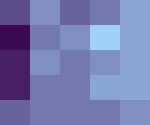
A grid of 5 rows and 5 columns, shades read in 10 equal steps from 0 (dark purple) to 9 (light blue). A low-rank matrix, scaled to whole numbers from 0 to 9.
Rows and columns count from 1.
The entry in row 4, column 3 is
5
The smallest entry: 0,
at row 2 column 1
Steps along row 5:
up same same up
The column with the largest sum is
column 5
